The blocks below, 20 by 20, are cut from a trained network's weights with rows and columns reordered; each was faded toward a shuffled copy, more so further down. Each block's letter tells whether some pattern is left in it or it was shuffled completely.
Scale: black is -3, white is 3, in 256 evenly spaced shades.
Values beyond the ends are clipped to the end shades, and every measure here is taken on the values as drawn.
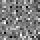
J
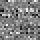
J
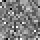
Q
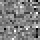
J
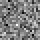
Q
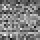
J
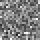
Q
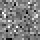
Q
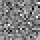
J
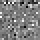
J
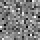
Q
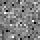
Q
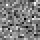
Q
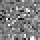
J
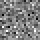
Q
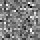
Q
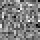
J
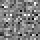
J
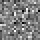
J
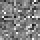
J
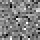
Q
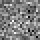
Q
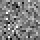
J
